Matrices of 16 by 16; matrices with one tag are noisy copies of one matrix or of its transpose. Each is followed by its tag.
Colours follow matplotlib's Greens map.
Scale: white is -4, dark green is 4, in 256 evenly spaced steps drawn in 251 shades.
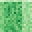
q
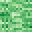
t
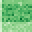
q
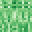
t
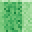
q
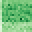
q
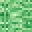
t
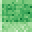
q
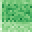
q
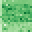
q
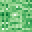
t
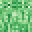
t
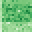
q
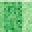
q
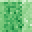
q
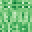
t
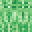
t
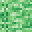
t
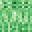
t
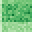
q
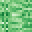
t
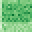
q
